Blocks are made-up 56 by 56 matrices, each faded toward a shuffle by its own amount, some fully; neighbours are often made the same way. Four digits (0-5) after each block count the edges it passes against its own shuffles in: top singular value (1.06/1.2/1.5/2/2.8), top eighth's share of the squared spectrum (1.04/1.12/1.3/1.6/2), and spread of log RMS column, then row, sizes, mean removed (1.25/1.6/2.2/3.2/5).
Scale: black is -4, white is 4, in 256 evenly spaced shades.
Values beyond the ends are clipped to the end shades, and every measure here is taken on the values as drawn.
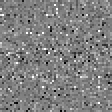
1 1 0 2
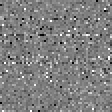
2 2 0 2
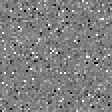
0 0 0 0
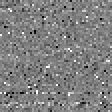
2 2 0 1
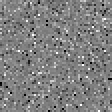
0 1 1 0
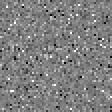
0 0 0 0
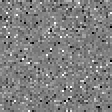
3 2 0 1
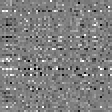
4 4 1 3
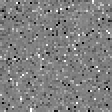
1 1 0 0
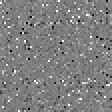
2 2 0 0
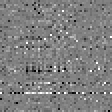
4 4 1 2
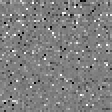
2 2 0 1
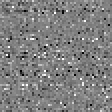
3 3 1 2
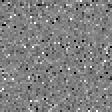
2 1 0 1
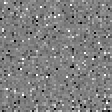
2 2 1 1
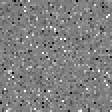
0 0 0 0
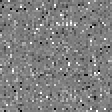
2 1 0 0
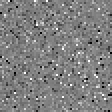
0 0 0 0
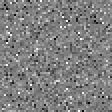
0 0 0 0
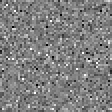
1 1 0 0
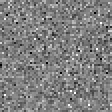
0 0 0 0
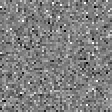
0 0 0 0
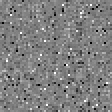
1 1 0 0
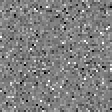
1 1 0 0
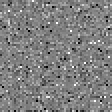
2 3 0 1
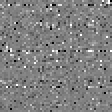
3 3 0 2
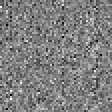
1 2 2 0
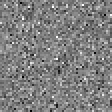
0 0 1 0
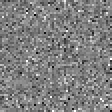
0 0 1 0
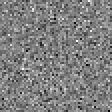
0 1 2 0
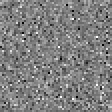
1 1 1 0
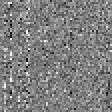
2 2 3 0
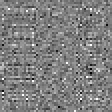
4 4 2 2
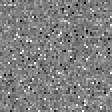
1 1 0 0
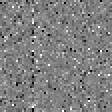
3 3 1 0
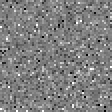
2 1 0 0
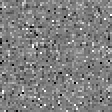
3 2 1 0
